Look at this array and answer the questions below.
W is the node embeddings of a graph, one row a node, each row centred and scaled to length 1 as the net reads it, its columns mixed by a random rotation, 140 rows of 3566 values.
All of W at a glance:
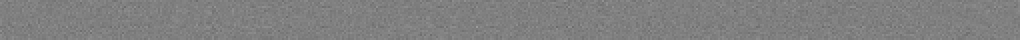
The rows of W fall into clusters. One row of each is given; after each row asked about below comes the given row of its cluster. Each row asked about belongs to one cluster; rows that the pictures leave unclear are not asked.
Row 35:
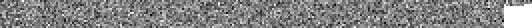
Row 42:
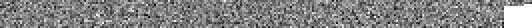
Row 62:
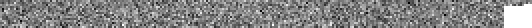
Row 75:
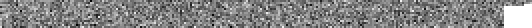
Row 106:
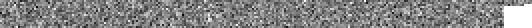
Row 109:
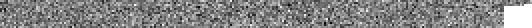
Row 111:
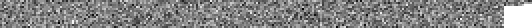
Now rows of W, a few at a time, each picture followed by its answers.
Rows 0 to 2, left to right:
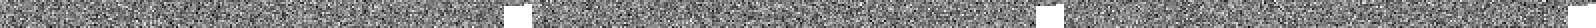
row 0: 75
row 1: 75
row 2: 111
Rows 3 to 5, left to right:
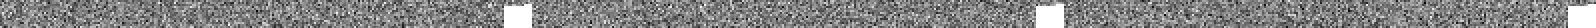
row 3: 35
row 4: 111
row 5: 42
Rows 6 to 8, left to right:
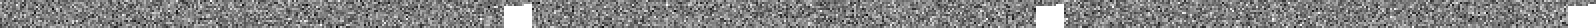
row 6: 111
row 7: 109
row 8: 106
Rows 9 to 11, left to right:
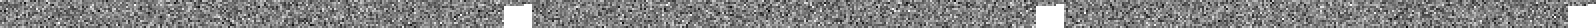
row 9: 109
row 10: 109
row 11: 62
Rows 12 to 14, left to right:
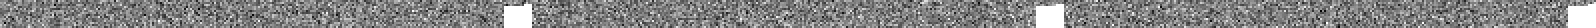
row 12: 75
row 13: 106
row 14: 35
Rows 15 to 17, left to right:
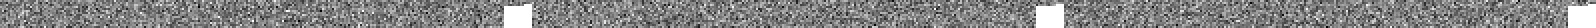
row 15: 109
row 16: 111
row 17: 42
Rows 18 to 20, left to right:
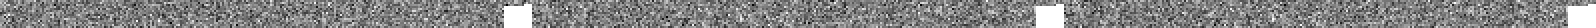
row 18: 75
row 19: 106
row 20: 106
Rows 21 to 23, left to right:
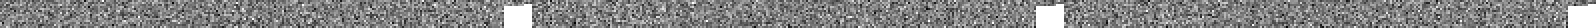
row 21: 42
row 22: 42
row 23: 42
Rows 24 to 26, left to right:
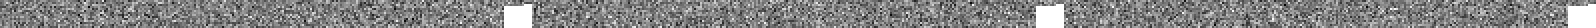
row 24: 42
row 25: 62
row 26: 106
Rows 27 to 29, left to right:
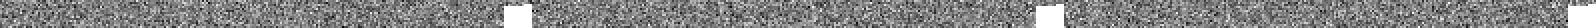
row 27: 62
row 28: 109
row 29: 35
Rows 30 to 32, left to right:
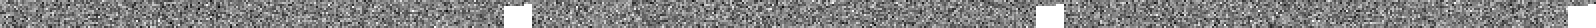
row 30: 75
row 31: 111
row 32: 106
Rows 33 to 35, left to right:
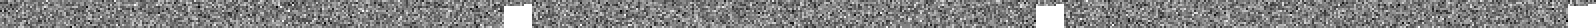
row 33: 109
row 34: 35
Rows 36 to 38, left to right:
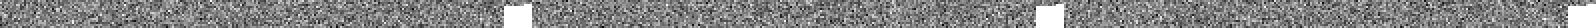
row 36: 111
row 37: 109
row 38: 111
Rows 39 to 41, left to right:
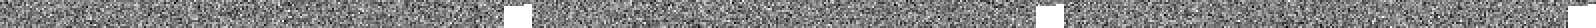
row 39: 109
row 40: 111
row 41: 42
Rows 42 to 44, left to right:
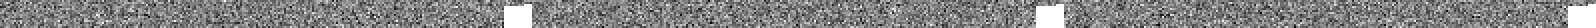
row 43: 109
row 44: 75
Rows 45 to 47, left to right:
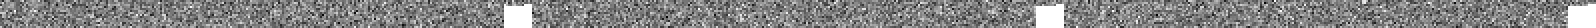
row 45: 35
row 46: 106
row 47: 111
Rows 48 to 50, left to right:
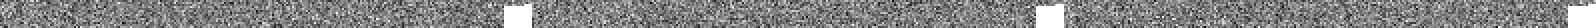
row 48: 35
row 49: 111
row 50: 75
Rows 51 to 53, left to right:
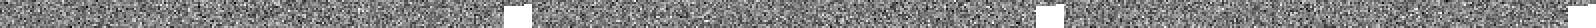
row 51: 109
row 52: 42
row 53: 62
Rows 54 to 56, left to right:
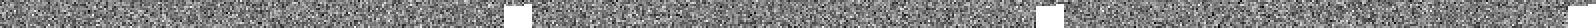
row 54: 35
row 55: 42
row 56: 109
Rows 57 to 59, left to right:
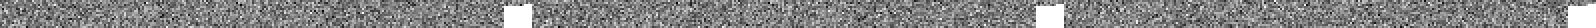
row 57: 62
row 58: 62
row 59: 111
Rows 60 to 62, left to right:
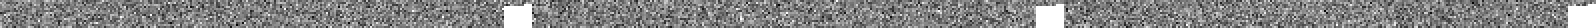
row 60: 75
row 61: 106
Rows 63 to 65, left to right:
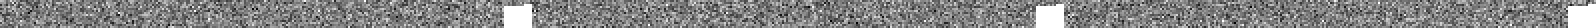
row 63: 106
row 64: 109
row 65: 75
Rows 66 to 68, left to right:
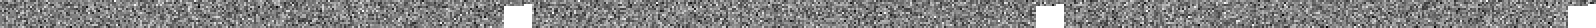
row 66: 109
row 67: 62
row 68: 42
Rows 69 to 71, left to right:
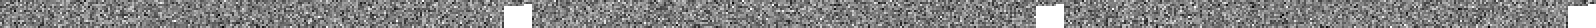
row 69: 42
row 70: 111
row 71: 42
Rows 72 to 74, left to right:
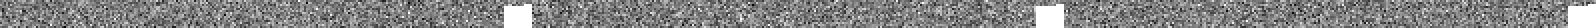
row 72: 62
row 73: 106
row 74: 109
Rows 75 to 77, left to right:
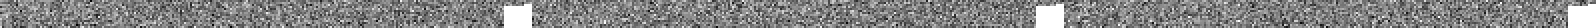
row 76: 111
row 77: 42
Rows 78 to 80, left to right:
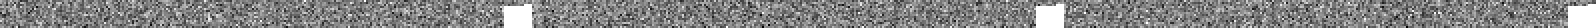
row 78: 106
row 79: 75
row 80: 62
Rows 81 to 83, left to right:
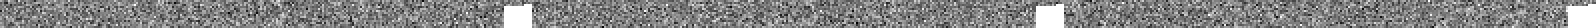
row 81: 109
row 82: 109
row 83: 106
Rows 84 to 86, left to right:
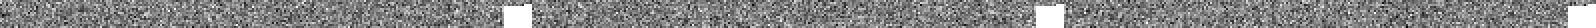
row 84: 106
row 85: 106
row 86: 62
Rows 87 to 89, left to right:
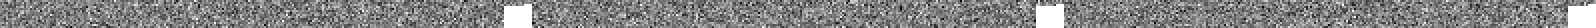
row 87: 109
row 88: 35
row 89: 109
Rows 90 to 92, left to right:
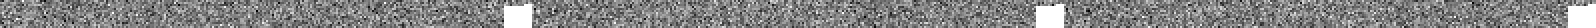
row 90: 35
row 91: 62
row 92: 62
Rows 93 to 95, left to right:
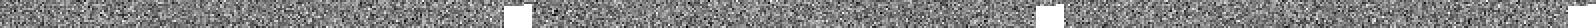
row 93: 42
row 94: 62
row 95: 42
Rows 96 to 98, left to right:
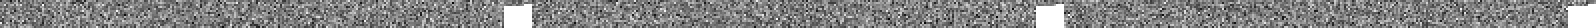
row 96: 42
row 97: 42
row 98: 75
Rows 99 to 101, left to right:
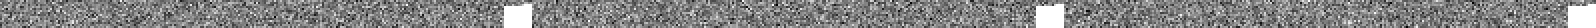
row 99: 111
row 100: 111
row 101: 62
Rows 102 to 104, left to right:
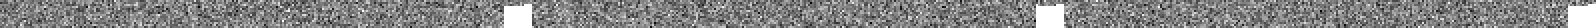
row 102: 109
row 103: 35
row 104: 35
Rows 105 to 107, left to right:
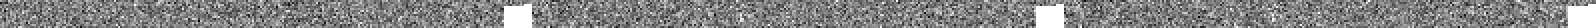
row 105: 109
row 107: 106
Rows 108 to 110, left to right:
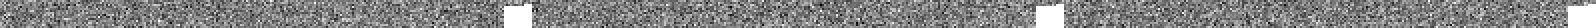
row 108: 75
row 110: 106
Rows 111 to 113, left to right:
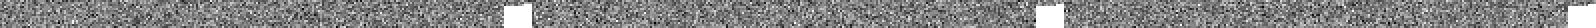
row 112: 35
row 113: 109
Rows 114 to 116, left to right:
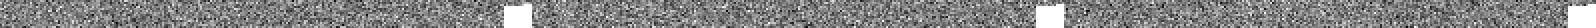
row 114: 111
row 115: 35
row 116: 62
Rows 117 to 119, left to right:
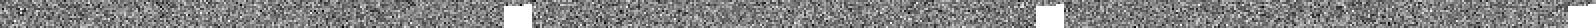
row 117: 62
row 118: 35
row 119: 109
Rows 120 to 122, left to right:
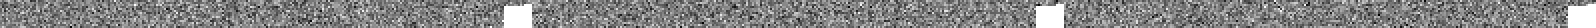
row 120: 109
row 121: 75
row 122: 111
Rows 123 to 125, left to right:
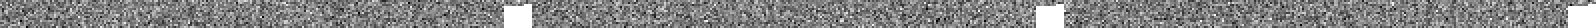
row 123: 62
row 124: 42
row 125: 75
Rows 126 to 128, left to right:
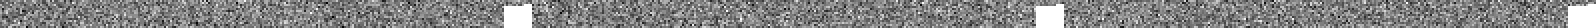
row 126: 62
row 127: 106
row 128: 111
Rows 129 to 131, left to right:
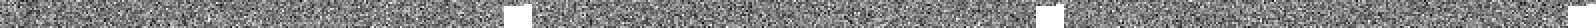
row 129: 106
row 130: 75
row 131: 111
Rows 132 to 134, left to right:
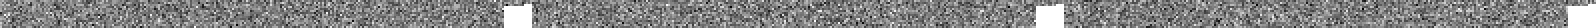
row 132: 75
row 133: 109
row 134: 106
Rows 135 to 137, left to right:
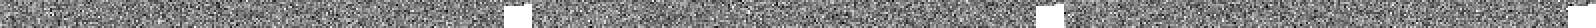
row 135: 75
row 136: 111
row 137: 75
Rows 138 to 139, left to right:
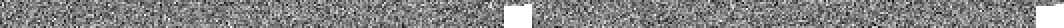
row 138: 35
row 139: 111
